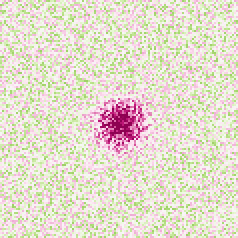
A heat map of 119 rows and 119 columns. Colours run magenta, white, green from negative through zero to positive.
The halves do not mirror each other. There is no seam. One dip sinks in the centre. On average the colour sits 50% of the way up the scale. There is no overall slope. The ninth with the lowest average is the centre. No single row or column stands out from its neighbours.
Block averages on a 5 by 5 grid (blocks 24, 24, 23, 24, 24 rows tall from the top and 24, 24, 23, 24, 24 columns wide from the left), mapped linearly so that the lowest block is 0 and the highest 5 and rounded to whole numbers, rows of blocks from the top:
55555
55555
55045
55455
55555
